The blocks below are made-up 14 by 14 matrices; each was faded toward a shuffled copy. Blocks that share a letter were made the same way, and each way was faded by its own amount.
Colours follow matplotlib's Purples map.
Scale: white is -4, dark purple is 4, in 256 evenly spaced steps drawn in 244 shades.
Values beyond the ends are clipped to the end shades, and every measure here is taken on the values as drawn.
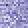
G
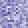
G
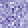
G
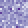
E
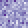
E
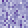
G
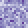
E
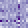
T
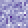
G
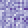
G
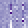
T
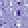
T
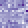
T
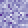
E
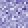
E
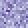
E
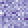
E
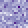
E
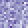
G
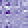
T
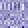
T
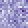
E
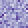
E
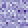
G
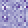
T
